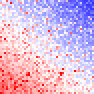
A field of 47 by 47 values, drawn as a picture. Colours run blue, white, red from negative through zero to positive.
Ninth with the highest average: bottom left. Average level on the scale: 50%. Mirror symmetry: none. Slope: up to the bottom left. Ninth with the lowest average: top right.
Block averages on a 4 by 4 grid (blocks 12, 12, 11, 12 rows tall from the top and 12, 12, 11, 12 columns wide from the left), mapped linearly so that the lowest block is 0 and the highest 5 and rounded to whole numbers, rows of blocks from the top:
2 2 1 0 | 3 3 2 1 | 4 3 3 2 | 5 4 4 3
